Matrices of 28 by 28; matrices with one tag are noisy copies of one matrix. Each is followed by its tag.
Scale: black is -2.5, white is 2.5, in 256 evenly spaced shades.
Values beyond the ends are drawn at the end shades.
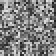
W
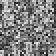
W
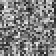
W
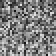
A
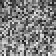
A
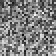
A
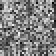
W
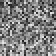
A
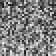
A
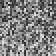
A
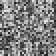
W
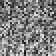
A
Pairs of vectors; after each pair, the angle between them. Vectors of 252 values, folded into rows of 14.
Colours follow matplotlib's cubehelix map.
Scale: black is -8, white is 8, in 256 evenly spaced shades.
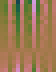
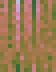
nearly opposite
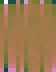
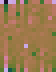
nearly opposite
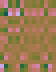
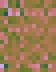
nearly parallel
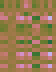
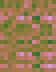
nearly parallel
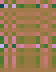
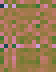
nearly parallel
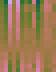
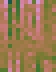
nearly opposite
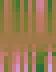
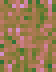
partly opposed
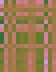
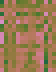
nearly opposite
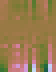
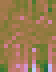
nearly parallel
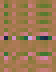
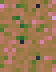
orthogonal
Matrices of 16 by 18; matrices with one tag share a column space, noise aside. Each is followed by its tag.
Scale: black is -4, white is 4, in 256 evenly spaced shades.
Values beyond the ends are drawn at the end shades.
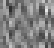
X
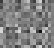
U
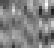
X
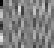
X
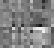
U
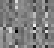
U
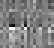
U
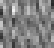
X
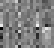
U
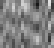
X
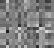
U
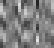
X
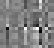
U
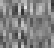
X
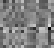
U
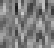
X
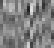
X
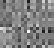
U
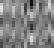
X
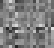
U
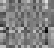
U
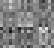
U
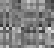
U
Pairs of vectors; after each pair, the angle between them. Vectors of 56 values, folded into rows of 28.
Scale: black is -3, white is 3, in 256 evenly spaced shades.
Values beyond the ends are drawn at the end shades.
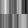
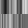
nearly opposite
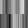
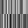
orthogonal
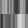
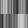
nearly parallel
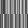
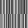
orthogonal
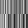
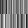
orthogonal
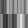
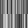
partly opposed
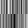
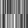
partly opposed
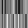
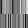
orthogonal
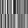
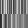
partly aligned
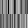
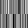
partly opposed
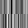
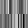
partly aligned
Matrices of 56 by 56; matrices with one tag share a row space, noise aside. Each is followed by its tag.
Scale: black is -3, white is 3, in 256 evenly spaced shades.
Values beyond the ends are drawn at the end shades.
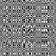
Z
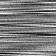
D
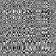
Z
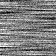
D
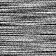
D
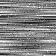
D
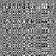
Z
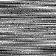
D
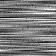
D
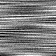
D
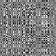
Z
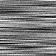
D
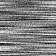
D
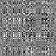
Z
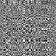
Z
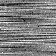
D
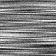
D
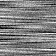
D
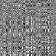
Z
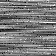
D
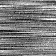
D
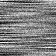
D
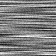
D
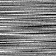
D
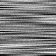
D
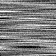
D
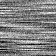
D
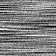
D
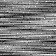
D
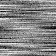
D
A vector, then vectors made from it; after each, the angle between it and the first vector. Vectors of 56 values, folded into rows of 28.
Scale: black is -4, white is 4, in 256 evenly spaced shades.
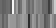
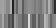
nearly opposite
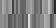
nearly opposite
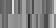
nearly parallel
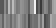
partly aligned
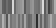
partly aligned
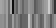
nearly opposite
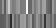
orthogonal
